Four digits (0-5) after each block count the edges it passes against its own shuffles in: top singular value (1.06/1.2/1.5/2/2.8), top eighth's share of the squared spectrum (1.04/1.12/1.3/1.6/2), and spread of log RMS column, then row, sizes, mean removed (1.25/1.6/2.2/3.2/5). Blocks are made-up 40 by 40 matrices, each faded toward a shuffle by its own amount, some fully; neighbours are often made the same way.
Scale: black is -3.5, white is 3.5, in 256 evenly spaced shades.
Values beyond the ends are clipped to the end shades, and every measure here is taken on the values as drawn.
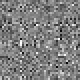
3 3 2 2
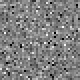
0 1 0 0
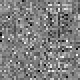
3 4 2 1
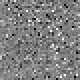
2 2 0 0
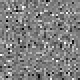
3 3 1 1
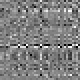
4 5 3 3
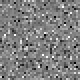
0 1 0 0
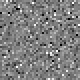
1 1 0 0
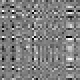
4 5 3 3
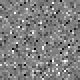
0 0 0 0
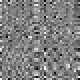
4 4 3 2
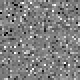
0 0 0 0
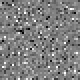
2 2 0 0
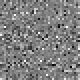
3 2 0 2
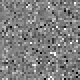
2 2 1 0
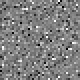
1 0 0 0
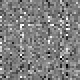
3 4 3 0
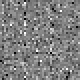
2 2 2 0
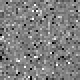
1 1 1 0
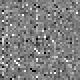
2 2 2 0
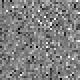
2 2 0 0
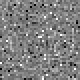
0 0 0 0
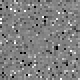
0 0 0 0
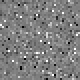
1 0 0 0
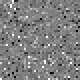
0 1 0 0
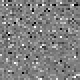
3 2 0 1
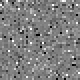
0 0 0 0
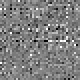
3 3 1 2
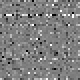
3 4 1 2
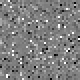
1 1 0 0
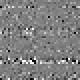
3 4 1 3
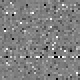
3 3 0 1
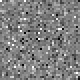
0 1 1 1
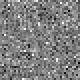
2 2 0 0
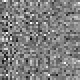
4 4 2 2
